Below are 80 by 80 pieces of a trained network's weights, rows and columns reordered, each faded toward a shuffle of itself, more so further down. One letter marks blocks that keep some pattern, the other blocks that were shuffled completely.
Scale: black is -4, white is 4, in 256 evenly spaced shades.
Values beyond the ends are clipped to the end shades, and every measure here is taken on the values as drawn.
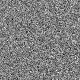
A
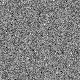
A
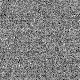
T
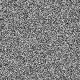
A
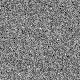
A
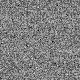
T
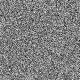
A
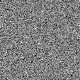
A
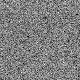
T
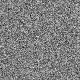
A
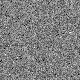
A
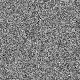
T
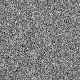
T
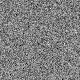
A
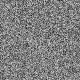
T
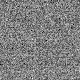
T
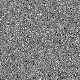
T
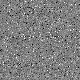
T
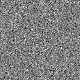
T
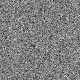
A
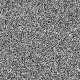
A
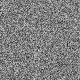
A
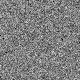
A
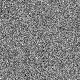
A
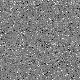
T
